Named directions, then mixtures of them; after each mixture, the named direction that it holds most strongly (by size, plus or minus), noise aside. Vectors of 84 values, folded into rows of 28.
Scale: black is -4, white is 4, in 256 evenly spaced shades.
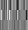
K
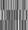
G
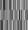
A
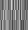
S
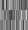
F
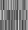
G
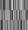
A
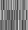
G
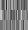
F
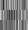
G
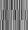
S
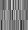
S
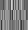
S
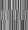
S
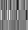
K
